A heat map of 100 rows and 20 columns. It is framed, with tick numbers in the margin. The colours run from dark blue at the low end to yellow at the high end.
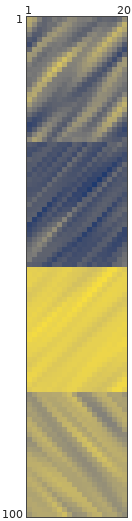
The table splits into 4 rows of 1 panel. Panel 1,1: middling, slanting up to the right, strong in contrast. Panel 2,1: low, slanting up to the right. Panel 3,1: very high, slanting up to the right, faint in contrast. Panel 4,1: high, slanting down to the right.
